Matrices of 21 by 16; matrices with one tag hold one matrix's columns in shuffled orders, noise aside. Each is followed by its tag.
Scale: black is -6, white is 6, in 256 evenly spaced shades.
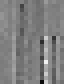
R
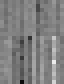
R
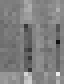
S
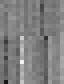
R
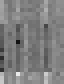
S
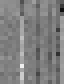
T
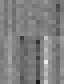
R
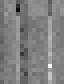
T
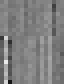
R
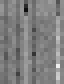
T
